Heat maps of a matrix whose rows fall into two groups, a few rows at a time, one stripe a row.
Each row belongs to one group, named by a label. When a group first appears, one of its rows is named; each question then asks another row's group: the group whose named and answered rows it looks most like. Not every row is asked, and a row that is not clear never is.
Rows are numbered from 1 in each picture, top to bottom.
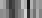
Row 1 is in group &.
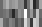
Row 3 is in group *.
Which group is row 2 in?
&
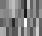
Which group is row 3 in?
&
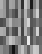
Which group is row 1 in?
*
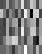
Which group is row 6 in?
&
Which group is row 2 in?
*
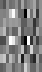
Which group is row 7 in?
*
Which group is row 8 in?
&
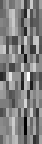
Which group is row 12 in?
&
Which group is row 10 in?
*
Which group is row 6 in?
*
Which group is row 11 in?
&
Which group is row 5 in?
*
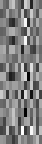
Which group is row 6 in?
*
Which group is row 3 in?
&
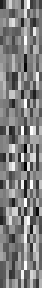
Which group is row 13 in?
*
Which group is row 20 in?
&
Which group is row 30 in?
&
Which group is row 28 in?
*
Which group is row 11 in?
*
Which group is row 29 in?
*
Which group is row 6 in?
*
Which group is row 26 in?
*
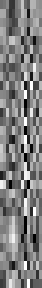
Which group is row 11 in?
&
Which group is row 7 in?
*
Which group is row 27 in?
*
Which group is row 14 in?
&
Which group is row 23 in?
&
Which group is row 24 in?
*
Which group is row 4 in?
&
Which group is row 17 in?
*
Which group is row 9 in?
*
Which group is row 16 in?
&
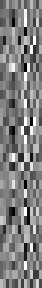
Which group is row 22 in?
&
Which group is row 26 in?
*
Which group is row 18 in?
*
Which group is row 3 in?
&
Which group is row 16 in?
&
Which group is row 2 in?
&
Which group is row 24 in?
&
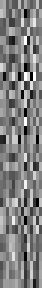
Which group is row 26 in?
*
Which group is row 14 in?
&
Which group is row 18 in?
&
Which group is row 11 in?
*
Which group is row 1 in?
*
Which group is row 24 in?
*
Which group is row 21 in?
&
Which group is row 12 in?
&
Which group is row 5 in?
&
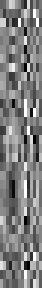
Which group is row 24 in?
&
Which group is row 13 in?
*
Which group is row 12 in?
&
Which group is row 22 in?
&
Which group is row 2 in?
*
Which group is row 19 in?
&
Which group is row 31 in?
&
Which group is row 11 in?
*
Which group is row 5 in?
&
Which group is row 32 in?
*
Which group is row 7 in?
&
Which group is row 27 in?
*
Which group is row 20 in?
&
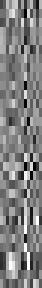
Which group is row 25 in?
*
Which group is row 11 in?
&
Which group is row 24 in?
*
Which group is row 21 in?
&
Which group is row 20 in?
*
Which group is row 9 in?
&
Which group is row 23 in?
&
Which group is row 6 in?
*
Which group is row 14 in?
&
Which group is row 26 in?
&
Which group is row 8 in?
&
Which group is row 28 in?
&
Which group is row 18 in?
*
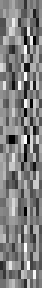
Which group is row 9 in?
&
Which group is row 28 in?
&
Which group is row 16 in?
&
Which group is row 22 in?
*
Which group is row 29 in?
*
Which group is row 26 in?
*
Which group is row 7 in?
*
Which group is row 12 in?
*
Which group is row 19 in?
*
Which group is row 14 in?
*
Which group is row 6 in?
&
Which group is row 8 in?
&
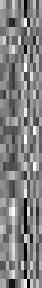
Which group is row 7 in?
*
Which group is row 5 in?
*
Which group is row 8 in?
&
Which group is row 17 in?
*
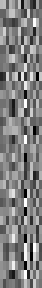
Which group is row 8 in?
&
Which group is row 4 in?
*
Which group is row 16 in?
&
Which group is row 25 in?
*
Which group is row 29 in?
*
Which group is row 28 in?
*
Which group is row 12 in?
&
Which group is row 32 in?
*
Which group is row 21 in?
*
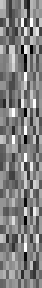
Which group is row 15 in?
&
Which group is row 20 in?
&
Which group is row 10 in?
&
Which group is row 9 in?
&
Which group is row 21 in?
*
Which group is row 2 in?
&
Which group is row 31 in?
*
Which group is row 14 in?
*
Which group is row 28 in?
&
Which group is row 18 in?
&
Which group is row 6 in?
*
